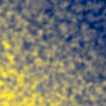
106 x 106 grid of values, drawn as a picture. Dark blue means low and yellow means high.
The top right is the ninth with the lowest average. The histogram is bell-shaped. There are no lone odd cells. The field climbs toward the bottom left. The field is mottled with small blotches.
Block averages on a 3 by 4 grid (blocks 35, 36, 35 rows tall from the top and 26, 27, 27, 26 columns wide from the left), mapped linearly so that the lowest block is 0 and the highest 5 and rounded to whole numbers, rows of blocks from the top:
2 2 1 0 | 4 3 2 1 | 5 4 3 2
